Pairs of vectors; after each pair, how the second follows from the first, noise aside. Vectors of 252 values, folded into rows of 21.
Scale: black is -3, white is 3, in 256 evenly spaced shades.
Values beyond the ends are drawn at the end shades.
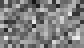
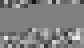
partly zeroed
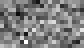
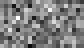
shuffled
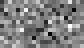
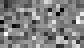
shuffled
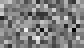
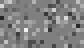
partly zeroed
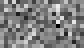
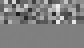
partly zeroed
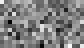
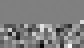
partly zeroed
